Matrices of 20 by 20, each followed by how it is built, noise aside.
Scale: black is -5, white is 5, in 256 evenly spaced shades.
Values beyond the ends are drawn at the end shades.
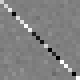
diagonal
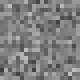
noise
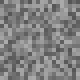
noise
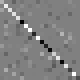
diagonal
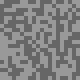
noise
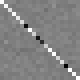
diagonal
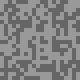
noise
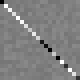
diagonal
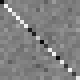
diagonal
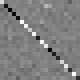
diagonal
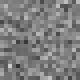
noise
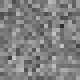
noise
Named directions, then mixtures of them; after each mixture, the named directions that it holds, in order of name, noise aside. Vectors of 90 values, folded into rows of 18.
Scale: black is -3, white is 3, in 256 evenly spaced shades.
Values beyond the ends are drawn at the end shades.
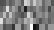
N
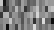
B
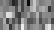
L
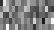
B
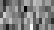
B, N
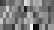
N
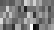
N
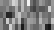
L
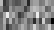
B, L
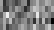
B, L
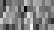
B, N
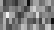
B, L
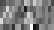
N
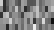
B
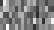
B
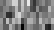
L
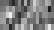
L, N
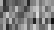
B, L
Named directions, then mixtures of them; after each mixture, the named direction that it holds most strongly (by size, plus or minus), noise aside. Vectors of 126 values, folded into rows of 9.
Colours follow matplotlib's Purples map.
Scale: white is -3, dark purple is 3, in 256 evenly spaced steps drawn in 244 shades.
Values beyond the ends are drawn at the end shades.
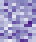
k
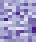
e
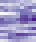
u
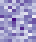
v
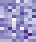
v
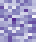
v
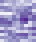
u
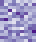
e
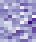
e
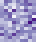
k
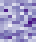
k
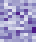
e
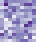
k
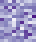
v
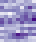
u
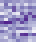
e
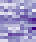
u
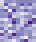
k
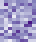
k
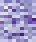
v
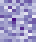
v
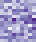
v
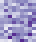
k
